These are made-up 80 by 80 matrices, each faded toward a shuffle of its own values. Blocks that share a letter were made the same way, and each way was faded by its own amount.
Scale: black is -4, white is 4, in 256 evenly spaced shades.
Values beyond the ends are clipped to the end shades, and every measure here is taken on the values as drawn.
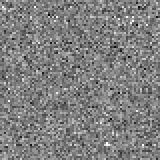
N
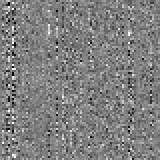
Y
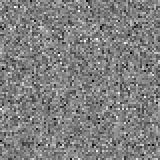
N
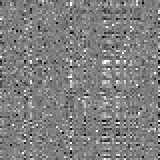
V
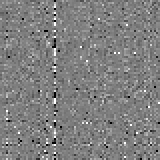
V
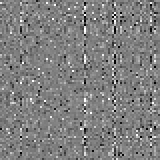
V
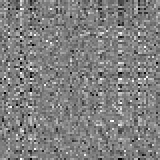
V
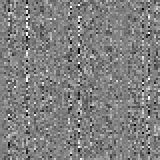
Y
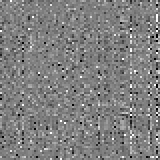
V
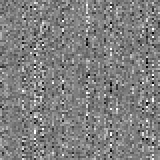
Y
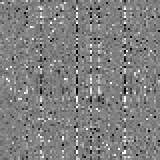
V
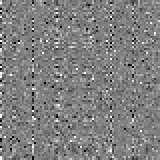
V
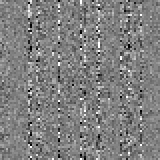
Y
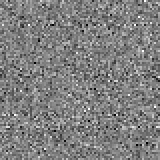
N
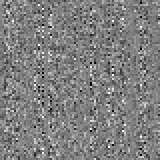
Y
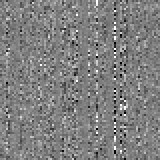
Y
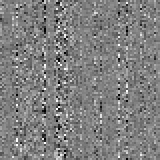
Y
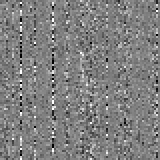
Y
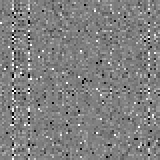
V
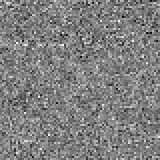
N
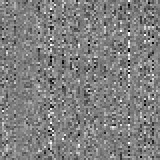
Y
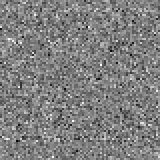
N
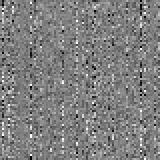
Y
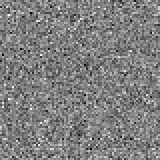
N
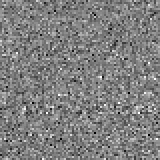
N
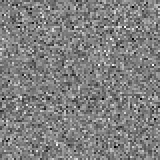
N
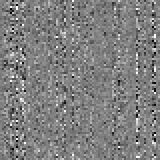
Y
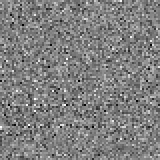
N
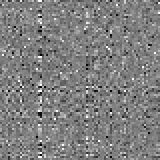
V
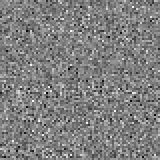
N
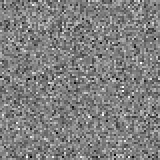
N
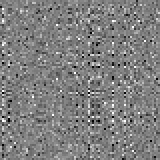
V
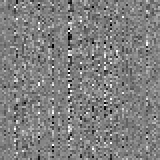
Y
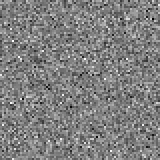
N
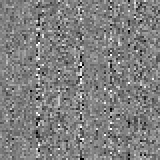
Y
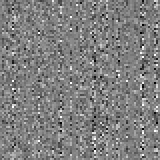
Y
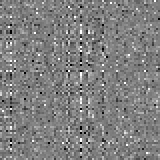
V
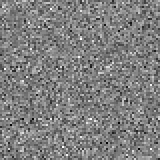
N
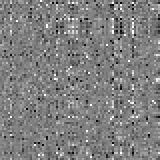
V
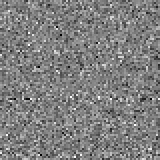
N
